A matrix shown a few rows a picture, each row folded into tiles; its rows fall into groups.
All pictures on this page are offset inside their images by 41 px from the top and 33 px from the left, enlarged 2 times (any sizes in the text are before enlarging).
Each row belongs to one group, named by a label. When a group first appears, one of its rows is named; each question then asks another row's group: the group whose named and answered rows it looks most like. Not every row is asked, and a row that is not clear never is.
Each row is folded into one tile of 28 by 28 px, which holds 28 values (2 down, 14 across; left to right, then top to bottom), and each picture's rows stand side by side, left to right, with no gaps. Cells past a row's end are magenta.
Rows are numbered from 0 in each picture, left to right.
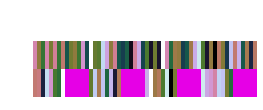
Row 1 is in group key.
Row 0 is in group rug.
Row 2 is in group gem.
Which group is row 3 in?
gem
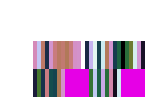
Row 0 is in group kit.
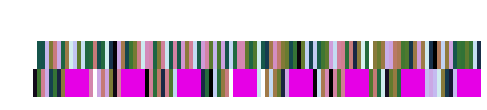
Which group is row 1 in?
gem
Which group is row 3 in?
rug
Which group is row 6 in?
key
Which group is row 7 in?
key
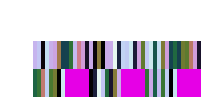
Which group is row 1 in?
kit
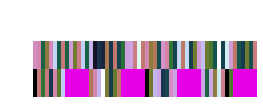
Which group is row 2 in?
kit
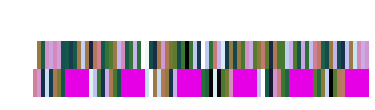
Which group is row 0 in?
key
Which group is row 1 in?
gem
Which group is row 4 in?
gem
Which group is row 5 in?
kit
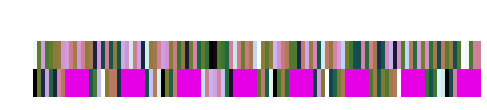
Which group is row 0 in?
kit
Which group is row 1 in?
kit
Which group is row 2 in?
key
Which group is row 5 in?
key
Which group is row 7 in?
kit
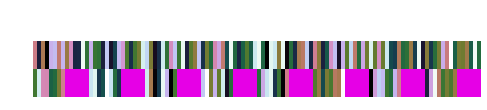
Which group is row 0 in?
key
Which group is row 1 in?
gem
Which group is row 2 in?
gem
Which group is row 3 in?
gem
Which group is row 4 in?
key
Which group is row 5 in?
rug
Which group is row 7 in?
key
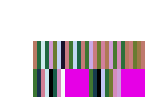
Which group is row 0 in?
kit
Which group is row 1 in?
rug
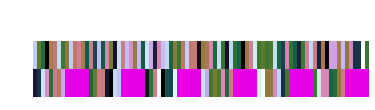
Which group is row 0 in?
kit
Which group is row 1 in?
kit
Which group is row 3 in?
gem
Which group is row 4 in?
gem
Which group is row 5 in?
key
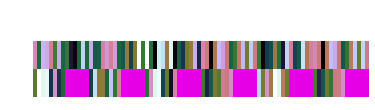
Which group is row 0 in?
key
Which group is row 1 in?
key
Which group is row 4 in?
gem
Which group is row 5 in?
rug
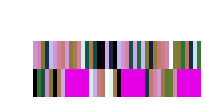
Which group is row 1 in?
gem
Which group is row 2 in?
key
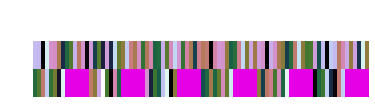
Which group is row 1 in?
kit
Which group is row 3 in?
rug
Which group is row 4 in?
rug
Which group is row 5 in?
kit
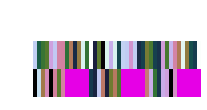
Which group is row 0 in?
key
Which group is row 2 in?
gem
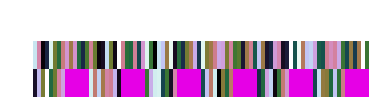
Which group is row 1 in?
gem
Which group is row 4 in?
kit
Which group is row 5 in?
key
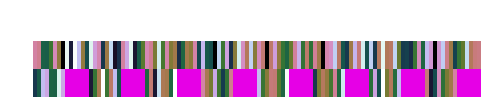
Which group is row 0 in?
kit
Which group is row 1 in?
kit
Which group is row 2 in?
rug
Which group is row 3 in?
kit
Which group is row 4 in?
rug
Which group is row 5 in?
rug
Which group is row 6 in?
key
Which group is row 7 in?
rug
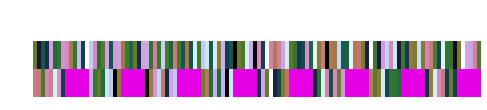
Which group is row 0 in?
gem
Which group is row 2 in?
kit
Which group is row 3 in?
rug
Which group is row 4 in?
key
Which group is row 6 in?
key
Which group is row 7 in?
kit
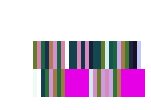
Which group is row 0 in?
gem
